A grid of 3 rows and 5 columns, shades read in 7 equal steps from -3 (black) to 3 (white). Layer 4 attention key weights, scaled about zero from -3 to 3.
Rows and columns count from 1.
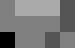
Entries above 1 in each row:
0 0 0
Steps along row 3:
up same down up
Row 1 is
0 1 1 1 -1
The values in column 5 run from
-1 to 0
